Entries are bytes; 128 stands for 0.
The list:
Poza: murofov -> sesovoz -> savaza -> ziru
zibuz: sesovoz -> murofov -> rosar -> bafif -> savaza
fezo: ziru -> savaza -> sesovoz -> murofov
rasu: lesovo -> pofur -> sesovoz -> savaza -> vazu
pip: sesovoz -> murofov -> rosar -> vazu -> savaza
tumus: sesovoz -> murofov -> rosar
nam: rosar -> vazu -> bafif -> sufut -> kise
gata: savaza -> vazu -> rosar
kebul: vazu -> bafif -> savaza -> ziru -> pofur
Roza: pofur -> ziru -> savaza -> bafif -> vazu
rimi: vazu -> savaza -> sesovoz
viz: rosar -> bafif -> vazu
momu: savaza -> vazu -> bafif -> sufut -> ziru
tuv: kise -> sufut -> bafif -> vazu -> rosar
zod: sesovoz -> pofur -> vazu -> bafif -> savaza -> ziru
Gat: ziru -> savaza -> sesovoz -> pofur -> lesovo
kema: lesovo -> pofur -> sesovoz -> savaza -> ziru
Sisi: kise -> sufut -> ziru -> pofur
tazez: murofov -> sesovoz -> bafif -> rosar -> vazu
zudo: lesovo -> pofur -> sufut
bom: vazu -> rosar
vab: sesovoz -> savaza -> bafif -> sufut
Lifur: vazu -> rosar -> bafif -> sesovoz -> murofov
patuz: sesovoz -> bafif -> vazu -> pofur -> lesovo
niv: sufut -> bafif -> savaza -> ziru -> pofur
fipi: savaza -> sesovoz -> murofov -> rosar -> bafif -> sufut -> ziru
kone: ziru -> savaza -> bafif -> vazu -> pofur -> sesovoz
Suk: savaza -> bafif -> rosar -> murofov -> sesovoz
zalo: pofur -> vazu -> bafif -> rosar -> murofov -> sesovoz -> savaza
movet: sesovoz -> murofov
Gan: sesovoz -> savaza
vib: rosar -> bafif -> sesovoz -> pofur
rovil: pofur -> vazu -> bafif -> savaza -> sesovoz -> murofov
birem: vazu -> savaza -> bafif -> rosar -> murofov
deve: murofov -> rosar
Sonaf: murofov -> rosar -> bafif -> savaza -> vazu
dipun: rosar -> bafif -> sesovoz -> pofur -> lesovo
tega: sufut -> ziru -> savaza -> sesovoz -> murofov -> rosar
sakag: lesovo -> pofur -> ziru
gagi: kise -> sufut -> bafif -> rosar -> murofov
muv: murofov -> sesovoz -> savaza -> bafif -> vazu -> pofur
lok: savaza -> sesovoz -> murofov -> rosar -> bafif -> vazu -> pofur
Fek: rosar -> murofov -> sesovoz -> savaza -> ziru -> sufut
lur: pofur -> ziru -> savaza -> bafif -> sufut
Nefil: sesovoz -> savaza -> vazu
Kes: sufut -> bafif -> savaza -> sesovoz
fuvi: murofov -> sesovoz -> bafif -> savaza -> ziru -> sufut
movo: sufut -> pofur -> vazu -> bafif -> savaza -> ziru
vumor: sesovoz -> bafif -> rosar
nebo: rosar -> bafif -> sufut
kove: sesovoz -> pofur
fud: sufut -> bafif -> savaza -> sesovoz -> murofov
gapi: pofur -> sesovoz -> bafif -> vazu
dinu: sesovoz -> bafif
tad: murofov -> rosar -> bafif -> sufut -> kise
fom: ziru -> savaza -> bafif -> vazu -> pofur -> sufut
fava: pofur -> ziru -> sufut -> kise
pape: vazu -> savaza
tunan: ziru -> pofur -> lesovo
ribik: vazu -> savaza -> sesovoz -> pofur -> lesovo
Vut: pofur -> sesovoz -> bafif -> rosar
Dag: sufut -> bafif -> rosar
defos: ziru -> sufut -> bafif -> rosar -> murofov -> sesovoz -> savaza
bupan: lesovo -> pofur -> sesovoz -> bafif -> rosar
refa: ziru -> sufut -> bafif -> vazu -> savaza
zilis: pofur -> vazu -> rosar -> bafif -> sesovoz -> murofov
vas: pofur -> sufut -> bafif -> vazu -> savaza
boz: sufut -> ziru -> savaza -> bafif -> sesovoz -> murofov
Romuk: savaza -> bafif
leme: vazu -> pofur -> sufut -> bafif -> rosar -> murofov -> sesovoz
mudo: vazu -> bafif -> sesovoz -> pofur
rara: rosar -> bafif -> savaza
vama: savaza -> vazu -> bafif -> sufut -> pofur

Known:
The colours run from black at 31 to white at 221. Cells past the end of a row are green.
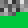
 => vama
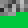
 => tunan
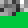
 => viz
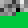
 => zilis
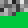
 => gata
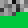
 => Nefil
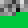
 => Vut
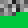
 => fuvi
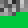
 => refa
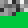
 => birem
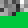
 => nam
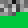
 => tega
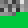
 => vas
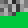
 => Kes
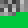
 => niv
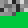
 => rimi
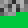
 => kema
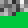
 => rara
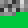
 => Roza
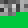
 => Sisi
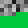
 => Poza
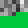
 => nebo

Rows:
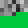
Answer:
dinu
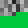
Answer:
vab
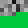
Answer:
Gan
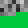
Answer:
rasu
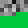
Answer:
fezo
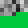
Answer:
vumor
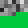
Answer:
pape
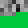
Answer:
kove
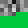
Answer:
boz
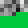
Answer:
vib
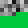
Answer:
lok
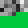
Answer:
bom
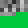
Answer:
lur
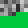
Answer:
gagi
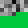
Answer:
Fek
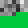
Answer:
mudo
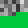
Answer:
Dag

